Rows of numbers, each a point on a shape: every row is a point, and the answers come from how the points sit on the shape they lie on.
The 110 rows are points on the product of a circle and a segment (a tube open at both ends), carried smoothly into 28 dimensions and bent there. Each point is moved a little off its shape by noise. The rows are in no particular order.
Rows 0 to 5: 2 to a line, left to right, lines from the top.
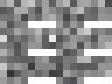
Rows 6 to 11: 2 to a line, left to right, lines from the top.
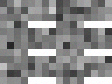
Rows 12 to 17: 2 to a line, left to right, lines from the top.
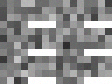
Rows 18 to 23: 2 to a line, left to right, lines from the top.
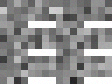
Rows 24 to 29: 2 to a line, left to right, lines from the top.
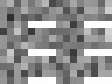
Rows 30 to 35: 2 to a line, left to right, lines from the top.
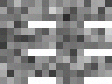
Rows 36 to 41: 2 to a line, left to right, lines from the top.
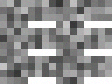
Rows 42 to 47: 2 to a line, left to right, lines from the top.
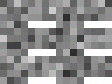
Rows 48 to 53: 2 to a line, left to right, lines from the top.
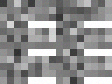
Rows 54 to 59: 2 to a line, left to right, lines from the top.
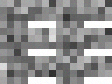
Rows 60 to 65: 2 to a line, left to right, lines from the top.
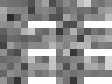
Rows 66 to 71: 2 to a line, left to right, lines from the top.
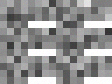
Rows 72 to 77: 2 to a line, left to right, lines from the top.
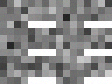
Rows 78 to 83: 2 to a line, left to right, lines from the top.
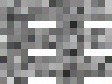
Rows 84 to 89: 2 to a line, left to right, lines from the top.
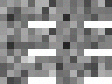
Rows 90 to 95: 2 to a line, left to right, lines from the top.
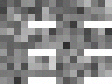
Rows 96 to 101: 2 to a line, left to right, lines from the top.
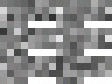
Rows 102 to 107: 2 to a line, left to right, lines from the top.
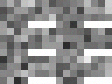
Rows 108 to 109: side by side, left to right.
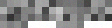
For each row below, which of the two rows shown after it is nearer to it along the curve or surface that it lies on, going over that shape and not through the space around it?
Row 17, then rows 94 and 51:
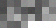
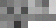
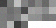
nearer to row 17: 94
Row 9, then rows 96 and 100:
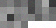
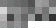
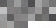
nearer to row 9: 96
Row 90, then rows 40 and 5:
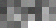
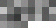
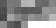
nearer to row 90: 5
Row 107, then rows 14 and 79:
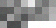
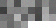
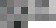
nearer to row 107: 14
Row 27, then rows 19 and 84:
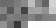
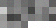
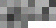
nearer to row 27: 19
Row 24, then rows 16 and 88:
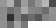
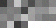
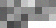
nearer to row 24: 88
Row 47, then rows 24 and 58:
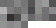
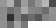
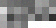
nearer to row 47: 58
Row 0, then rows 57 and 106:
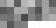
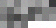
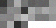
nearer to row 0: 57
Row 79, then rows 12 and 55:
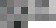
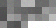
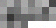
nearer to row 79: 12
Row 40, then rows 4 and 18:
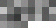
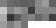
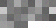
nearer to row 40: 4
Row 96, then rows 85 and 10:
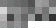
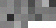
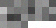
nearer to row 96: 10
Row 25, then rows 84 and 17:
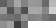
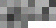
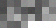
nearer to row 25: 17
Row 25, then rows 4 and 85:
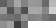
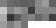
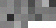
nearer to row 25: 4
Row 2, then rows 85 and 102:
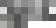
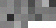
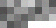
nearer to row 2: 85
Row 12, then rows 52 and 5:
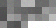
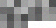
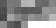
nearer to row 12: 5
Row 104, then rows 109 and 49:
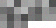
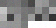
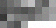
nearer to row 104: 49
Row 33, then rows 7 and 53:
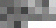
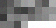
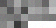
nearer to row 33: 7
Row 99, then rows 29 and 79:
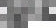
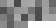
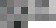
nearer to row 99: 79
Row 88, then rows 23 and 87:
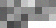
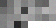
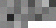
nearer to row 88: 87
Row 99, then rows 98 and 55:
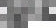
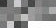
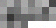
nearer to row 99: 98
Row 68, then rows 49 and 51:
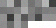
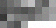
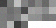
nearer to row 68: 49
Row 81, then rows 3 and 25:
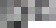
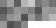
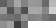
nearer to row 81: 25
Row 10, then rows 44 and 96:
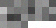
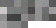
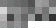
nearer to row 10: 44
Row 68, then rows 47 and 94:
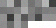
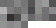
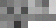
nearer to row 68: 47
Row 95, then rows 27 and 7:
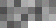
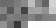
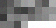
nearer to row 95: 7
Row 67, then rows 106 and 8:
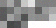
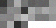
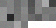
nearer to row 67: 8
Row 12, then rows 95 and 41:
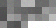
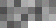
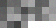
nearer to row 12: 95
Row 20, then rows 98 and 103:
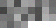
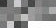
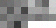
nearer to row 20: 103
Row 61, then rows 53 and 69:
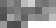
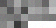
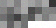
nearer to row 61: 69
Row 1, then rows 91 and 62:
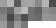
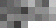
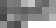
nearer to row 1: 62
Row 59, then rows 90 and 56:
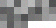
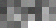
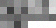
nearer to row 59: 90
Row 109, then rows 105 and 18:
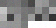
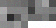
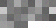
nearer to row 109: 18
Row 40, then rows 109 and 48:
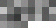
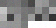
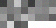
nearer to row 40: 109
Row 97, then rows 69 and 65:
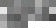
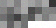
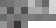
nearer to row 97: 65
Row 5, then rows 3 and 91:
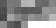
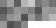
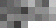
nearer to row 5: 3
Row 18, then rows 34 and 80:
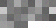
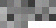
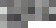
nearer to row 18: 34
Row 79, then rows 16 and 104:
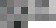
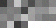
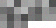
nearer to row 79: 16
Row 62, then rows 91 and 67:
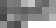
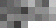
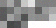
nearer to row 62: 67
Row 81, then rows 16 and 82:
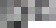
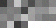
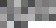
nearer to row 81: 16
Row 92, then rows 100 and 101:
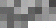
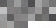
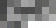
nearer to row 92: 101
